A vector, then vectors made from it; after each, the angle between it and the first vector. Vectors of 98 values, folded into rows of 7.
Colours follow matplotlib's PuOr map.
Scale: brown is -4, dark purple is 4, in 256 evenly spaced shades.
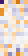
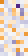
partly opposed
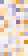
partly aligned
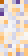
nearly opposite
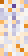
partly opposed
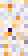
orthogonal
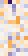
partly aligned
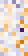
orthogonal
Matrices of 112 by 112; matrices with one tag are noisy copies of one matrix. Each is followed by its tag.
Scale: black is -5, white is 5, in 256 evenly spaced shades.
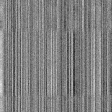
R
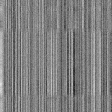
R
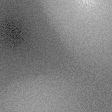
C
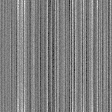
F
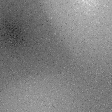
C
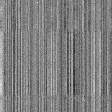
R
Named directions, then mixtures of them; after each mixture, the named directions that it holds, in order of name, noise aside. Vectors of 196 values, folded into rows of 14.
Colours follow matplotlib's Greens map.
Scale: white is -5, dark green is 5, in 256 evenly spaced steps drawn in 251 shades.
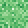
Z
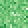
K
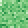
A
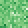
K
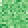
A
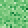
K, Z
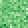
A, K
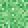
Z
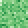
A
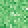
K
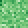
A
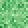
K, Z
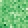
A, K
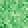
K, Z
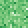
K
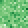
A, K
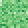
A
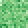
A, Z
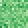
A, Z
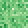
K, Z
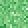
K
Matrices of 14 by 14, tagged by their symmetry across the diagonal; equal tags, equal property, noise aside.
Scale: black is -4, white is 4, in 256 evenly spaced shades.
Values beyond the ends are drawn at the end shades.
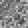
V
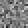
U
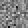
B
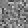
U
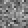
B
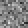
B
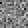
B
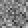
V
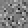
V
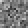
V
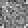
V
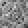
V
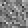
U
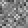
V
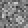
V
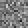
B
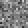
U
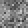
U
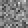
B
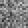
U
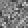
V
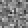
U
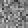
B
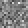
B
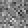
U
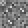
V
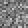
B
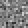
U
